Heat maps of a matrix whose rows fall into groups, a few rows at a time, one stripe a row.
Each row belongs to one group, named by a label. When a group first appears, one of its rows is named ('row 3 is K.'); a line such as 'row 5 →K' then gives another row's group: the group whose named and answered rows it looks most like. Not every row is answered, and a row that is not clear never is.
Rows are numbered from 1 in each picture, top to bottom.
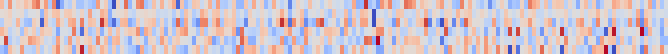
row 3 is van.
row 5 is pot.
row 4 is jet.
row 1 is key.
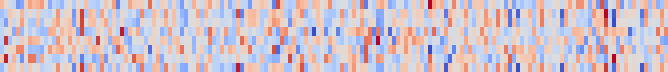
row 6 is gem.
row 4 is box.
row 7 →jet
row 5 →pot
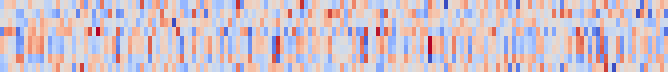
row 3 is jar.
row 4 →pot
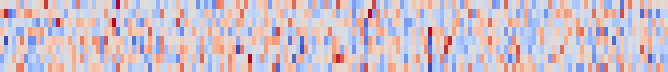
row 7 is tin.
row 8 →gem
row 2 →pot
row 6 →jet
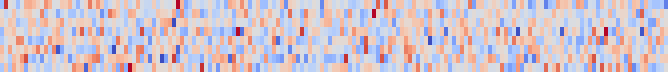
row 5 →gem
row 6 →key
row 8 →tin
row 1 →pot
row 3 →jar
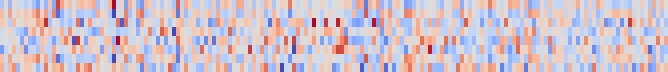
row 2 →key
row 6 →tin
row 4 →jar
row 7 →key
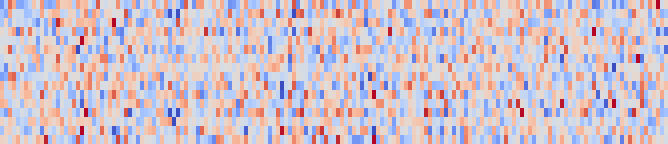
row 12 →jet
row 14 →jar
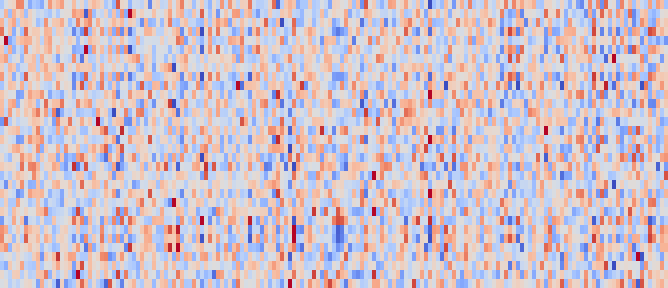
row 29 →van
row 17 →van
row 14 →pot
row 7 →jet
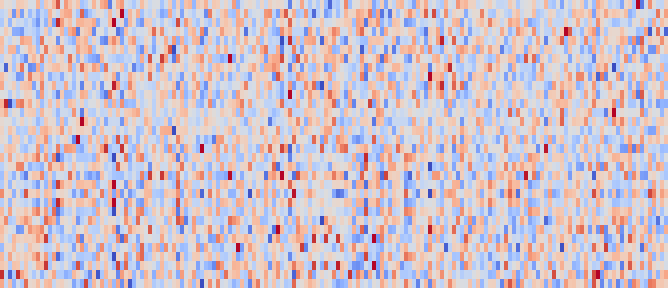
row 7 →jar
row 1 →van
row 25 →pot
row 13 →jet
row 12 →pot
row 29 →key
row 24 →key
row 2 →box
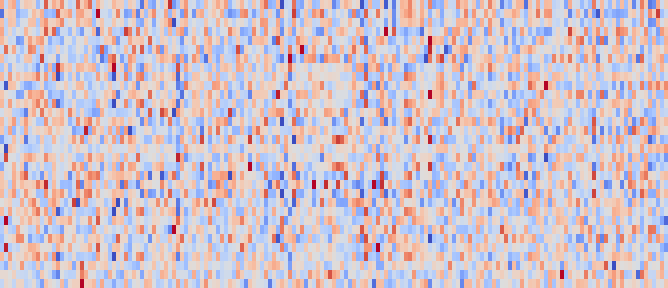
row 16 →tin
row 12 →key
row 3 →jar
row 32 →van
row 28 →pot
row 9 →key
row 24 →key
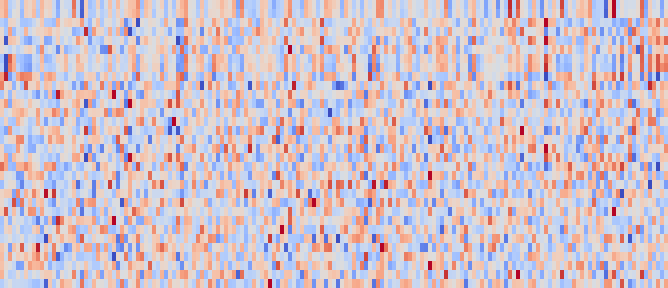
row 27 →box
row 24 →jet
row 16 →gem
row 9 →pot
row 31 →jet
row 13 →van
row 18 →tin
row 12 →tin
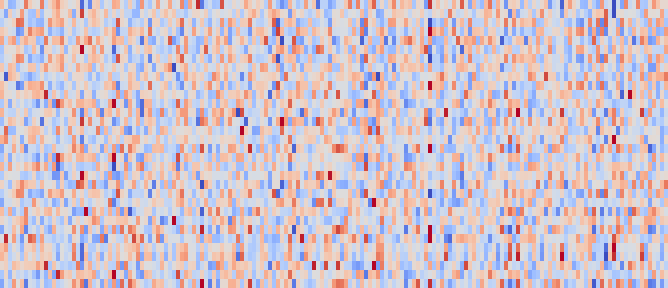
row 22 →gem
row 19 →key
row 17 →tin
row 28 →jet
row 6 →van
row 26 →tin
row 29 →jet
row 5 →jar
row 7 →gem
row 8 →jar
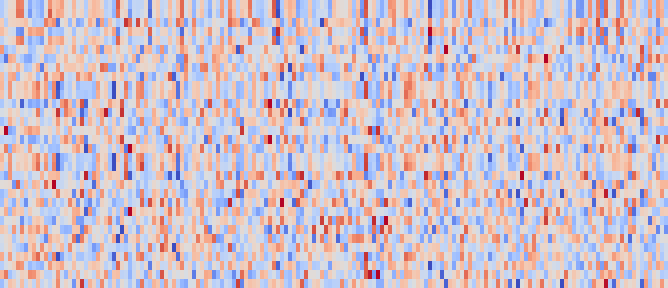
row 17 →tin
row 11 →key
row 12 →box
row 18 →key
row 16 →box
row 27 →box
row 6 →jet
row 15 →pot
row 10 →key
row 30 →gem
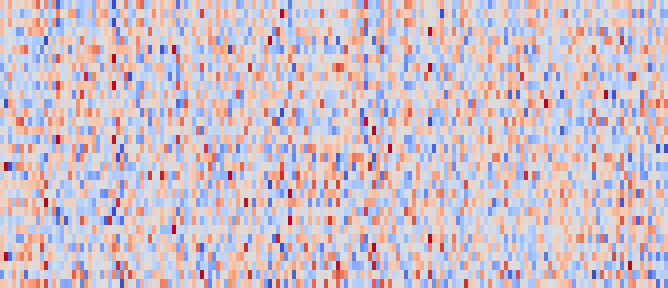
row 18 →box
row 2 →van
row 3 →key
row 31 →tin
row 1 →key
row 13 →jar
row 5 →box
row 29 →pot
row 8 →tin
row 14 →gem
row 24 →key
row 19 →pot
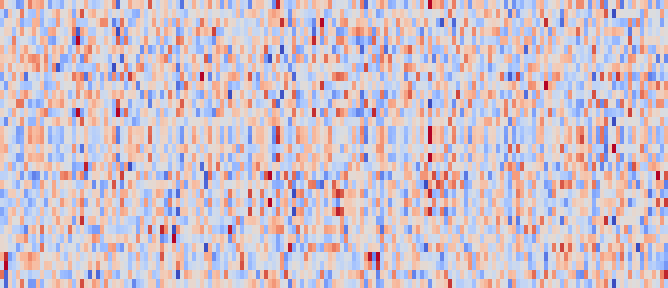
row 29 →pot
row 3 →van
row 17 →jet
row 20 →box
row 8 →key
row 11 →jar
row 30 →pot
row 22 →tin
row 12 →gem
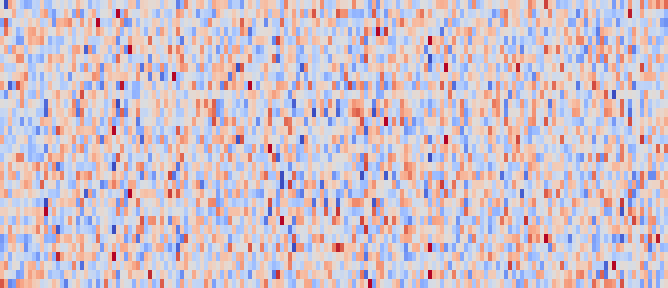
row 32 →pot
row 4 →pot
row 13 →box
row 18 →gem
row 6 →tin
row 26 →key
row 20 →jar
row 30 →jet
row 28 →tin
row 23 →box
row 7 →gem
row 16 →jet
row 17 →box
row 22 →tin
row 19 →key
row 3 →pot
